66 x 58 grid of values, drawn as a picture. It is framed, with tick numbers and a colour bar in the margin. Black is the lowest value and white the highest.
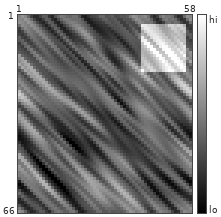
Grain: diagonal, down to the right. Odd patch: higher, in the top right. Mirror symmetry: none. Ninth with the highest average: top right.
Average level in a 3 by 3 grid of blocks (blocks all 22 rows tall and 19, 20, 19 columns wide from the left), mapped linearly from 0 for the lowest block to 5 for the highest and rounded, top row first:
1 0 5
1 0 1
0 1 0
